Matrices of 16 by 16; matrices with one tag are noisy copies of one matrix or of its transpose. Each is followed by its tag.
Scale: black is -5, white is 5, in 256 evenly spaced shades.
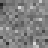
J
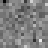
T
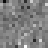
T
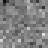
J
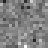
T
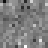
T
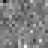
T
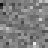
J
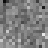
J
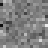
T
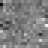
T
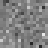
J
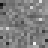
J
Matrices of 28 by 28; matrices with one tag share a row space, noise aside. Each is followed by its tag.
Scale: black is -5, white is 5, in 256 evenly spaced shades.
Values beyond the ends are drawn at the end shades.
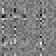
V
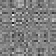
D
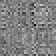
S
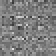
D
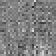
S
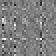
V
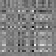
S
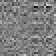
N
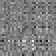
S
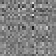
S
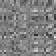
N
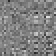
N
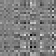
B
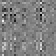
V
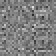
S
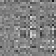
B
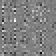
V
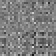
S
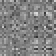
N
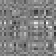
N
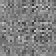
S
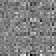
B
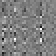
V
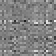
N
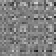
N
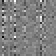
V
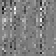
V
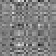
D
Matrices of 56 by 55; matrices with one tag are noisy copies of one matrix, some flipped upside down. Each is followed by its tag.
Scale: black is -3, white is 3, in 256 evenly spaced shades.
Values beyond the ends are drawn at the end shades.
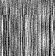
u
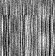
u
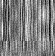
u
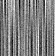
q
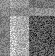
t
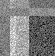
t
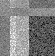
t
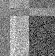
t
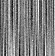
q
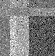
t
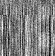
u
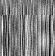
u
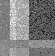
t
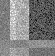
t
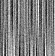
q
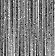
q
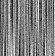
q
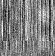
u
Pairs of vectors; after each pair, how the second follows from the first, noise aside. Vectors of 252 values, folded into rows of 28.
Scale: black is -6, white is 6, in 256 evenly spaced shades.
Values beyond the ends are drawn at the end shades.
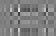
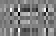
scaled up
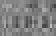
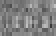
negated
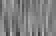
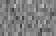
shuffled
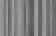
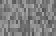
shuffled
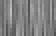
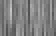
copied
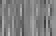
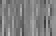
copied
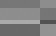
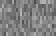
shuffled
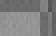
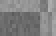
negated
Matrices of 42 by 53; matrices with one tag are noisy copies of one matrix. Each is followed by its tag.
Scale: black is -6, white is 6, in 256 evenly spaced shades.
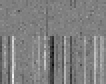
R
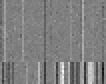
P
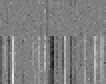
R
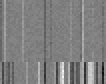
P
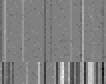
P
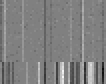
P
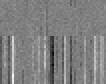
R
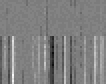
R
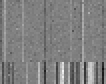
P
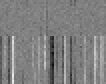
R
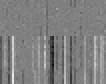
R
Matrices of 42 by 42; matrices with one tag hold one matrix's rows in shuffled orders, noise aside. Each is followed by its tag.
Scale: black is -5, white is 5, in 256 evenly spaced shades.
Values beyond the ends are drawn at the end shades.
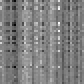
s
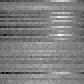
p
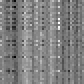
s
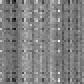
s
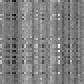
s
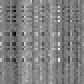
s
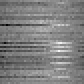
p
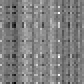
s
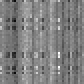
s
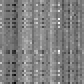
s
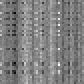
s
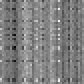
s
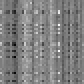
s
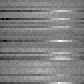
p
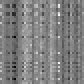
s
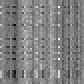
s
